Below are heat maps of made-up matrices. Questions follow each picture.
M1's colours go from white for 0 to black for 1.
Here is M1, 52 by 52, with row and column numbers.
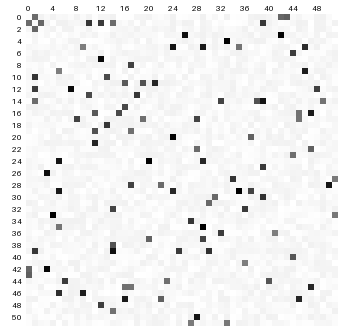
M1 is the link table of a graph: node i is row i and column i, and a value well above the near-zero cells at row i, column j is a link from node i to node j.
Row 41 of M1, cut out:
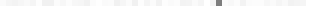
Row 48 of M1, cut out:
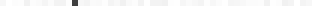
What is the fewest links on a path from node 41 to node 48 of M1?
6
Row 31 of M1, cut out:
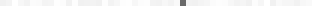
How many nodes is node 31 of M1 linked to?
1
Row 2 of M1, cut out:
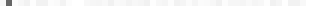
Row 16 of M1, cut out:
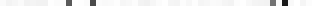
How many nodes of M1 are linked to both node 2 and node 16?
0
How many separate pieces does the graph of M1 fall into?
5
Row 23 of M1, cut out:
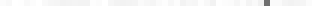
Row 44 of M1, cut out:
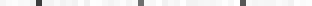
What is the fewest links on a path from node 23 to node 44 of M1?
1
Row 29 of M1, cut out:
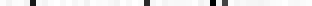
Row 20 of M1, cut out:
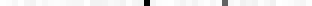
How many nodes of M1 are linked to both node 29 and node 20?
2
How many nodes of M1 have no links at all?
0
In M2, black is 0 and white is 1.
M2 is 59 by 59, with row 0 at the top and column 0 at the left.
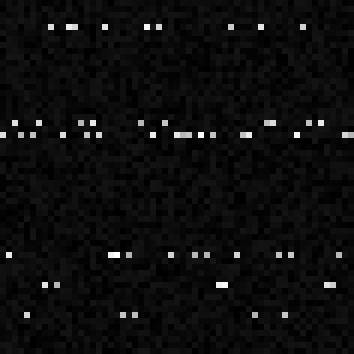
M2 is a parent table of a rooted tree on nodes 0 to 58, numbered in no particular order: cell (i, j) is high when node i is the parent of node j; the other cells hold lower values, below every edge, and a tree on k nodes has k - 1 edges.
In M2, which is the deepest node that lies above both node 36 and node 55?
47
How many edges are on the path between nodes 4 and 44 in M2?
3
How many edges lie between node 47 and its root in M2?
1
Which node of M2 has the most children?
22
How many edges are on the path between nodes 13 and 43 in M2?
4
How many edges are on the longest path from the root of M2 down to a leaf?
2
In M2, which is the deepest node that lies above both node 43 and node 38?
4
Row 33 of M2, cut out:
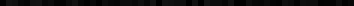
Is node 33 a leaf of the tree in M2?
yes
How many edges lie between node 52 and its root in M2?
0
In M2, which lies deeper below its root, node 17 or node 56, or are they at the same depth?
the same depth
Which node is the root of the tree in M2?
52
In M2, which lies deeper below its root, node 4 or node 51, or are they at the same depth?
node 51
